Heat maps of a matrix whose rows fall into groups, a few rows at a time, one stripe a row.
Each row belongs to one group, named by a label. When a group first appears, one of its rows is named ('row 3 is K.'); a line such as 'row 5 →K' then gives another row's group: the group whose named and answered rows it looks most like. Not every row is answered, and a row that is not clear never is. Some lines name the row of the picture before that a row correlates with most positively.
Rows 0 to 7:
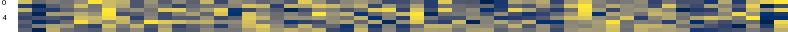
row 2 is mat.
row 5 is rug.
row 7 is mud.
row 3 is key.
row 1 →key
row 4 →key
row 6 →mud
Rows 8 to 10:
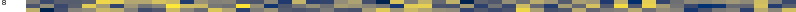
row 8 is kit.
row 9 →rug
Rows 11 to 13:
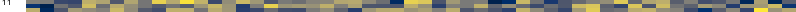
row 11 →rug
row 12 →key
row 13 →mat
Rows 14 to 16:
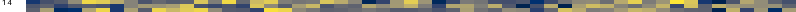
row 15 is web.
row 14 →key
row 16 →rug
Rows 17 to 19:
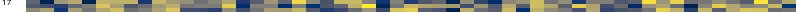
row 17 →kit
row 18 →kit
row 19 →kit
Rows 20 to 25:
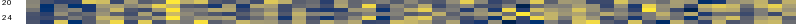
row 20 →rug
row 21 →kit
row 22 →kit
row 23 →mud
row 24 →kit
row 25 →key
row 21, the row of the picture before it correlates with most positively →18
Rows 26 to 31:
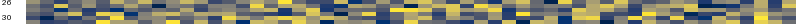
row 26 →rug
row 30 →key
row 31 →kit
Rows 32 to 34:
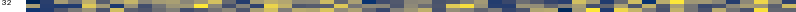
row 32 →key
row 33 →rug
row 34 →key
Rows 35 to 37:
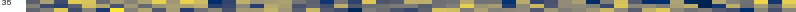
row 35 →rug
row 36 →rug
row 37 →mud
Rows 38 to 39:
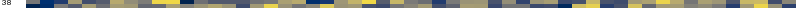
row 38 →kit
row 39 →key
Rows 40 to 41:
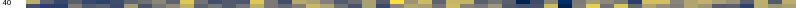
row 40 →web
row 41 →web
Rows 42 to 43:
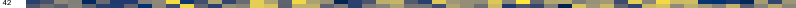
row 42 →mud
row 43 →web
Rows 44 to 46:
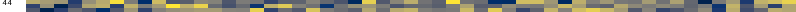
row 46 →web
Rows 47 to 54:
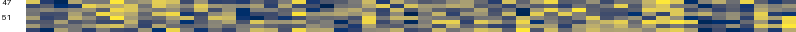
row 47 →kit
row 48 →rug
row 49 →kit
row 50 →kit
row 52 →mud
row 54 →mud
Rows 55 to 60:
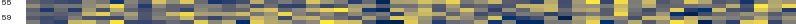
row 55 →web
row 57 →key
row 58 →rug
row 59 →web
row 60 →key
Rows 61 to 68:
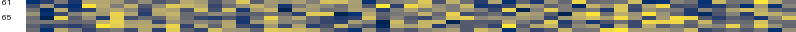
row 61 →key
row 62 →rug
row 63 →kit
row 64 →mat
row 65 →mud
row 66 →kit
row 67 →kit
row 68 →mud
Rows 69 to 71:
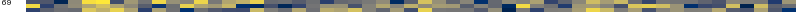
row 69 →rug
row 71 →key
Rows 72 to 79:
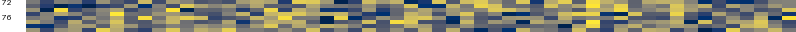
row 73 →web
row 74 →mud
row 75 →key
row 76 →rug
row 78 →key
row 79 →mat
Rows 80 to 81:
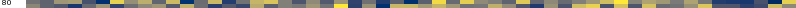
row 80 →mud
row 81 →web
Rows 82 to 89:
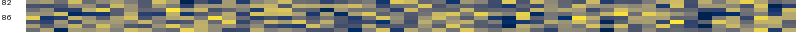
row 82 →kit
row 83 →key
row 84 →rug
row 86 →mat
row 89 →rug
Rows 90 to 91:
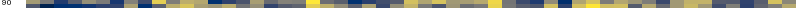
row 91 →web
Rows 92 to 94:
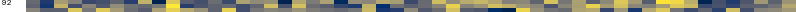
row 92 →mud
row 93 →mud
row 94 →mat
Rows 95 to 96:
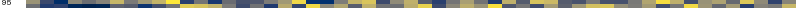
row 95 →kit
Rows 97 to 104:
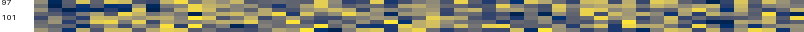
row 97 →mat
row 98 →web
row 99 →web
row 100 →key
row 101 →rug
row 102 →rug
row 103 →web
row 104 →kit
